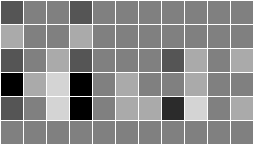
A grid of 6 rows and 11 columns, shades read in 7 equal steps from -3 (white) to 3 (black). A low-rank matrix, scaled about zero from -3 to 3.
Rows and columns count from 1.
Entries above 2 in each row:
0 0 0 2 1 0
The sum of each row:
2 -2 0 1 -1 0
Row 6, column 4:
0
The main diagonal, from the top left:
1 0 -1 3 0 0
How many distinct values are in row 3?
3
